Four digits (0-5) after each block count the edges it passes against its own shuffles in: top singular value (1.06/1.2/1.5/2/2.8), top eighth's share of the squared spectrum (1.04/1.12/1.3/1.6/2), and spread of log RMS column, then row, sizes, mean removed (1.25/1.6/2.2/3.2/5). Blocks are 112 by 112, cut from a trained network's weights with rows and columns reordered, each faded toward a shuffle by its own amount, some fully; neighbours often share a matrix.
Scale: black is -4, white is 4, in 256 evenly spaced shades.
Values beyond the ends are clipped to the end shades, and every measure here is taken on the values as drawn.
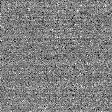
3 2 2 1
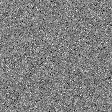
0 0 0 0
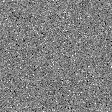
0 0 0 0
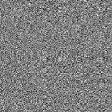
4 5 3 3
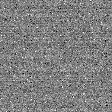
2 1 1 0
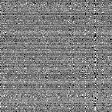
4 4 3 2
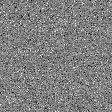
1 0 0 0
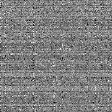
4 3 3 1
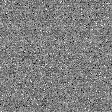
1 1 0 0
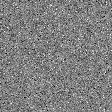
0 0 0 0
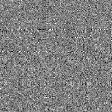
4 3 2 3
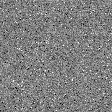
0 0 0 0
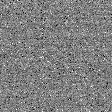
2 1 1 0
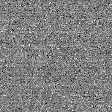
2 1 0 0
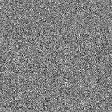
3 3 1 2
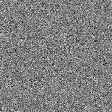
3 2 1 0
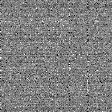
3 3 2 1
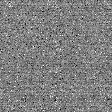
2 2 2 0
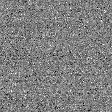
1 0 0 0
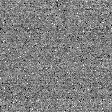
2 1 1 0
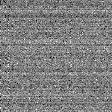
4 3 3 1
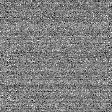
3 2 2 1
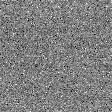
1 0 0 0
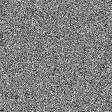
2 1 0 0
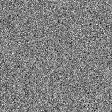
2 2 0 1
